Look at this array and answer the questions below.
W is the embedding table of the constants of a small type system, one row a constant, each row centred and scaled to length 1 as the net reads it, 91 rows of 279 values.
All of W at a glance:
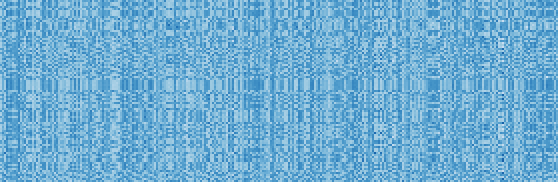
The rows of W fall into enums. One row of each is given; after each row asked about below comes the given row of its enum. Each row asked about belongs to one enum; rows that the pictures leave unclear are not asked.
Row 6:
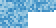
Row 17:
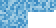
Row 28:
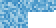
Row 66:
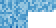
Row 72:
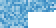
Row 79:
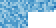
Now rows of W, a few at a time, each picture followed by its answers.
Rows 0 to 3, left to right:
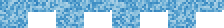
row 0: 17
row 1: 6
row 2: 6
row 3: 17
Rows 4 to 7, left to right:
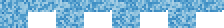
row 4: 66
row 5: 6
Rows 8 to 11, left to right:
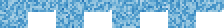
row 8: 17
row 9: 66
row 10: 72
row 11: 66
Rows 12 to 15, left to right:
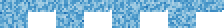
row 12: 66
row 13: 66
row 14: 66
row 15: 6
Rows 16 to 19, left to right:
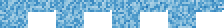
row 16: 17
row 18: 66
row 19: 72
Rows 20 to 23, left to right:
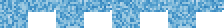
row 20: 66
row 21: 72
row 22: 28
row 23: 72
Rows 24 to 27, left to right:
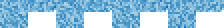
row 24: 79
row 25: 28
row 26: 79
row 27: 66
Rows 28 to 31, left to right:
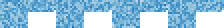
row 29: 66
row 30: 72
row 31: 66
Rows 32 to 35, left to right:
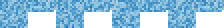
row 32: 17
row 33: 66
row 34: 6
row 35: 17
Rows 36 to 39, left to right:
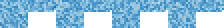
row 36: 79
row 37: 6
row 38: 66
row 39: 28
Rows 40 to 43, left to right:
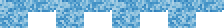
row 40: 6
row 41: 6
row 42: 6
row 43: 6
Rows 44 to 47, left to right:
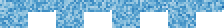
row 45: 17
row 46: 72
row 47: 79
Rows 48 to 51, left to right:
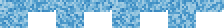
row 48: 6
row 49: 79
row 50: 6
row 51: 66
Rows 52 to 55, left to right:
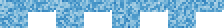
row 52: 6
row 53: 6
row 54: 66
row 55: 17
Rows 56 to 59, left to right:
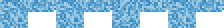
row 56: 28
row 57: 28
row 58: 17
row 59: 28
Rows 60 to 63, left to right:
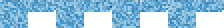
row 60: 28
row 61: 79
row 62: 72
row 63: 6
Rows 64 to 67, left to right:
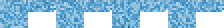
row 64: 72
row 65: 28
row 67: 28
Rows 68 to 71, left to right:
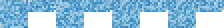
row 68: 72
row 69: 6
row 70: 17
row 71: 17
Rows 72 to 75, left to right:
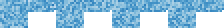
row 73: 17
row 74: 6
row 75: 6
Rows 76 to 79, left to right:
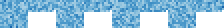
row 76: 66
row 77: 79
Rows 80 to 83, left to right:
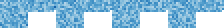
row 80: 79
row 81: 28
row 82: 17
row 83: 28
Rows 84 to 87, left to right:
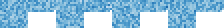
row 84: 17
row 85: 72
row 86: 79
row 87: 66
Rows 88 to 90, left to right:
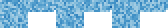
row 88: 28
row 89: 79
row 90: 66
